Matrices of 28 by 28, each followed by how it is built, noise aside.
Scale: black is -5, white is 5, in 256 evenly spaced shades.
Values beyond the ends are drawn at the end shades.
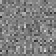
low rank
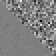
upper triangular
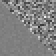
upper triangular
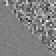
upper triangular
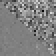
upper triangular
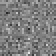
low rank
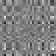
low rank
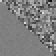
upper triangular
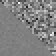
upper triangular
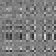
low rank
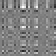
low rank
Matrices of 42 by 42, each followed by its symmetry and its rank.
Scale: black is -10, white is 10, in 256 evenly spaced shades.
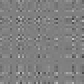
antisymmetric, rank two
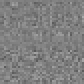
neither, rank five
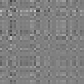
antisymmetric, rank two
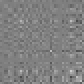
symmetric, rank three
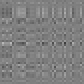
neither, rank two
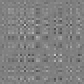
symmetric, rank three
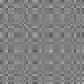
symmetric, rank two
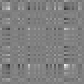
symmetric, rank two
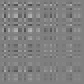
symmetric, rank one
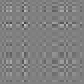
symmetric, rank one
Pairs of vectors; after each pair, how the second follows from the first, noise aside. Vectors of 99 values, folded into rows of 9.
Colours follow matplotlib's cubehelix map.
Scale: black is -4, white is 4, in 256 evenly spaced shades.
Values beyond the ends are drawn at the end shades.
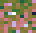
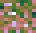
copied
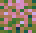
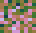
reversed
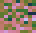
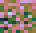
reversed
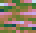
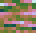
copied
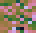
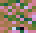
copied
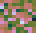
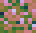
reversed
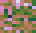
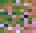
reversed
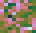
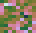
reversed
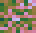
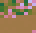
partly zeroed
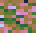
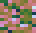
reversed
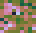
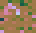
partly zeroed
